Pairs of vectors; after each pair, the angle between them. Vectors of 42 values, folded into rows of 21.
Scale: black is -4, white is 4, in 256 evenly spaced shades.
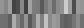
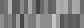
partly aligned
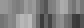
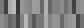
orthogonal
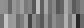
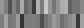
partly aligned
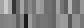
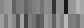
partly aligned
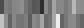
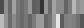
nearly parallel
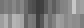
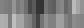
nearly parallel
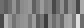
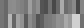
partly aligned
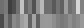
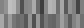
nearly opposite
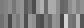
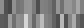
partly opposed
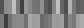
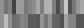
nearly opposite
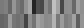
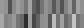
partly aligned
